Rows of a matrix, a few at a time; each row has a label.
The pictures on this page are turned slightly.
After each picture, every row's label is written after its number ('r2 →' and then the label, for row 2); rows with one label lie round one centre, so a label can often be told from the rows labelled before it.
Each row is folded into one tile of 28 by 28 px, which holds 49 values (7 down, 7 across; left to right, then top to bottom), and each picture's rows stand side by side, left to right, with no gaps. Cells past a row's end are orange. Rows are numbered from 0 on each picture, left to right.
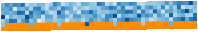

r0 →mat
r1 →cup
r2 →cup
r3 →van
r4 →mat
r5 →cup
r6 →mat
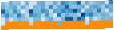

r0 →cup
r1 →cup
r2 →mat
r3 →cup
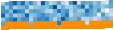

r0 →mat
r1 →van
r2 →van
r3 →cup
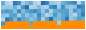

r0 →van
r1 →van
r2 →van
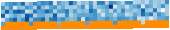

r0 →mat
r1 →mat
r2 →van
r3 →van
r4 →van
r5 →cup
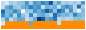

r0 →cup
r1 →mat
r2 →cup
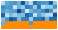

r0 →mat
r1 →mat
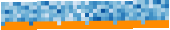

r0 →van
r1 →van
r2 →cup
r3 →mat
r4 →van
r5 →van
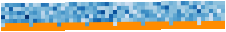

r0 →mat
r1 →van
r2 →van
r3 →mat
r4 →cup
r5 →van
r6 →van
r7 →cup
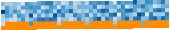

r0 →cup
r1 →mat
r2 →cup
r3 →mat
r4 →mat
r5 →mat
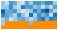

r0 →cup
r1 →mat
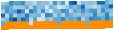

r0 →mat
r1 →cup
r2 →van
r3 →van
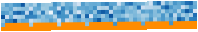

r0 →mat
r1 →cup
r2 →cup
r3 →mat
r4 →van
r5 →van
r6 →mat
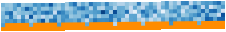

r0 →van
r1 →mat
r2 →van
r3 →mat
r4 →cup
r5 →cup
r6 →van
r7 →mat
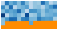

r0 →mat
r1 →van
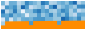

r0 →cup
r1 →van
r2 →van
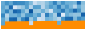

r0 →mat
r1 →cup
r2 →mat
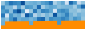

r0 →mat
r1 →mat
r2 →van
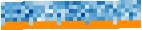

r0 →mat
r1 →cup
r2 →mat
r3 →van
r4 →cup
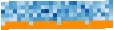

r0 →cup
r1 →mat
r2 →van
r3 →cup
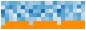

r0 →cup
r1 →cup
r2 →cup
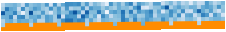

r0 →cup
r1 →cup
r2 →mat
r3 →cup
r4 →van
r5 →van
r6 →cup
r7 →cup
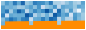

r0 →mat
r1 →mat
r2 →cup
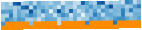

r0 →van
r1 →cup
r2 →cup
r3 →van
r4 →van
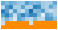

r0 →cup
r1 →cup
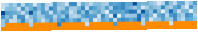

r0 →cup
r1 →cup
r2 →van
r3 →cup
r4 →mat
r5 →cup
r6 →cup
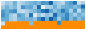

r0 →cup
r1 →mat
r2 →van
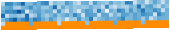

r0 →mat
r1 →van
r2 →cup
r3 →cup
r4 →van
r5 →cup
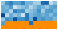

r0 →mat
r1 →van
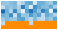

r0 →cup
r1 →cup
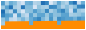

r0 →cup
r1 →van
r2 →van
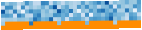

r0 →cup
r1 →van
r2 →cup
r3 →mat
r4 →cup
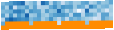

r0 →mat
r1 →van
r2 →cup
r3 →cup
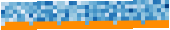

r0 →cup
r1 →mat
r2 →van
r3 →mat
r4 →mat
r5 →van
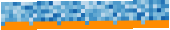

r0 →van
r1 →mat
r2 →mat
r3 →van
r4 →mat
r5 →mat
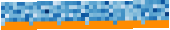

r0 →mat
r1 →mat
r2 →mat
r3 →mat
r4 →van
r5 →mat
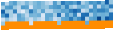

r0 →cup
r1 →cup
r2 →mat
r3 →mat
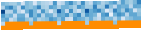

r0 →cup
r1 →cup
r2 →cup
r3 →cup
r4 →cup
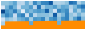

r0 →cup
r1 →mat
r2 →van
